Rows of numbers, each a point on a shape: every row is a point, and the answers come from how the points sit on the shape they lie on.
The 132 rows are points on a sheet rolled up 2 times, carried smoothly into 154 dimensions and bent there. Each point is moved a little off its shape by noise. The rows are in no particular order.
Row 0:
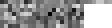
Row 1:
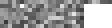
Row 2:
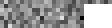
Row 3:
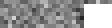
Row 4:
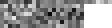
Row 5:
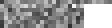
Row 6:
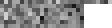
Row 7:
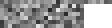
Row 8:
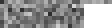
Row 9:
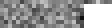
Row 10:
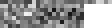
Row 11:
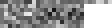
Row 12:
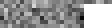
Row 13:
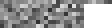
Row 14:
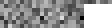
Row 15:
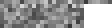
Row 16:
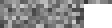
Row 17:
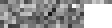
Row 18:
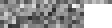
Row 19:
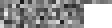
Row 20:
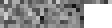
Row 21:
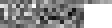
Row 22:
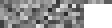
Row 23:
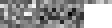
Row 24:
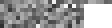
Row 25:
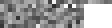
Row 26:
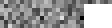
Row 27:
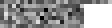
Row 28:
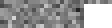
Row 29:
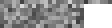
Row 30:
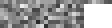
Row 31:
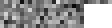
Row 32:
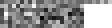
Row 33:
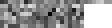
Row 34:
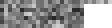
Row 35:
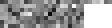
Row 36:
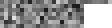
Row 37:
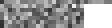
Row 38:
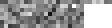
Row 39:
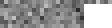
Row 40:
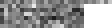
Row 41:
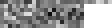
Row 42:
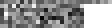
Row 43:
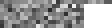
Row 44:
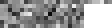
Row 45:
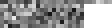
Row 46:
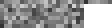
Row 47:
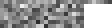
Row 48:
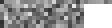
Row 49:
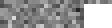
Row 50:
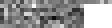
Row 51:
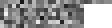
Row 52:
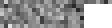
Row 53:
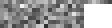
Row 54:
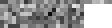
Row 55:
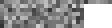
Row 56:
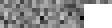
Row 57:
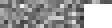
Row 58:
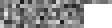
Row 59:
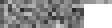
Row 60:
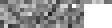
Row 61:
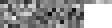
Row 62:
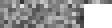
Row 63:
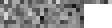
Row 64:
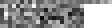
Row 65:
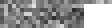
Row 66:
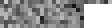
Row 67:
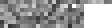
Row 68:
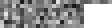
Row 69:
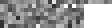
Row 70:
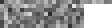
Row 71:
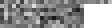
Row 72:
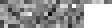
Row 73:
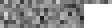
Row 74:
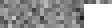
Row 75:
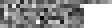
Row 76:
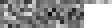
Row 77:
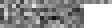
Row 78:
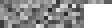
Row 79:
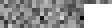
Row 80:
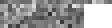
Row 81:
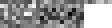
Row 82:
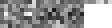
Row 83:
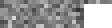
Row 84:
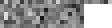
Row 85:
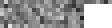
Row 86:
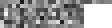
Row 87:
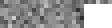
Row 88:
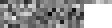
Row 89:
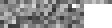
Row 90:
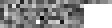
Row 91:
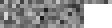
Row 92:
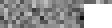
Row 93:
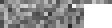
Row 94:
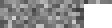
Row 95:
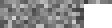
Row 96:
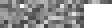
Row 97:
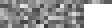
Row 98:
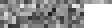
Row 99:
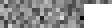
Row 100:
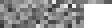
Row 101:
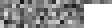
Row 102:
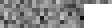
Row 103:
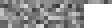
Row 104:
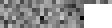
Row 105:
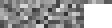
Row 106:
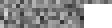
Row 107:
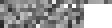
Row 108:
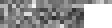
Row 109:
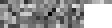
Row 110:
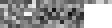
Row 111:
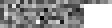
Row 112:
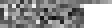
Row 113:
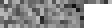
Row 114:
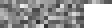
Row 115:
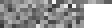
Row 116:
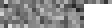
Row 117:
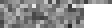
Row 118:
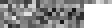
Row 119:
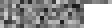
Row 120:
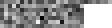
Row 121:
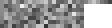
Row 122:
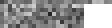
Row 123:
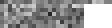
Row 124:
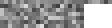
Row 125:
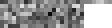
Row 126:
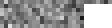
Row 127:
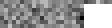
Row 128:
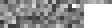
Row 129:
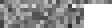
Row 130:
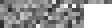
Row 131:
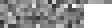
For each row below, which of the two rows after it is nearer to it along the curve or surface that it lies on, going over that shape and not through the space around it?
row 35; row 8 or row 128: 128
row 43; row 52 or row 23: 52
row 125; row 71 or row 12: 71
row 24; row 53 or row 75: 53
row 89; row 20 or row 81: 81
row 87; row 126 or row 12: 12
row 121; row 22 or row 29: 22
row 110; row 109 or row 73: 109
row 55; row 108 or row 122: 122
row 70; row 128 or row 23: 128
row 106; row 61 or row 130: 130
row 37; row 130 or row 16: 16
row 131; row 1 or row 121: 121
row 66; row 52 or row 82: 52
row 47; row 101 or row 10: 10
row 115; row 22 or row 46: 22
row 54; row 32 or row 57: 32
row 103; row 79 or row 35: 79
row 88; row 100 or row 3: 100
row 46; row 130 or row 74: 74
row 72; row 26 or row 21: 21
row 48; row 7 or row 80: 80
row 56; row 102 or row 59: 102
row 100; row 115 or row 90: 115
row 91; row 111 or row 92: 92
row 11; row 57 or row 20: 57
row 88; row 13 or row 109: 109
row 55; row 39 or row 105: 39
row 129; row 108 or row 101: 108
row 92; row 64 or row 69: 69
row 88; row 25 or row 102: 25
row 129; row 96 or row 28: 28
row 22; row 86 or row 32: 32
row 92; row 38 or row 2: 2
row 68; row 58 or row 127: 58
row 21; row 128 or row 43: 128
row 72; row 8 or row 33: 33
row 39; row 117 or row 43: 117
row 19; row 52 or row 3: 52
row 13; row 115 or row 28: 115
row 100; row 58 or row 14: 14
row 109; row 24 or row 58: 24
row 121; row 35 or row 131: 131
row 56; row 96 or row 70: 96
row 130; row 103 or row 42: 103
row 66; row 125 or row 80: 80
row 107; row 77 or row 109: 109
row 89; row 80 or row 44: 44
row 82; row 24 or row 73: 24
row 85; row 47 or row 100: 47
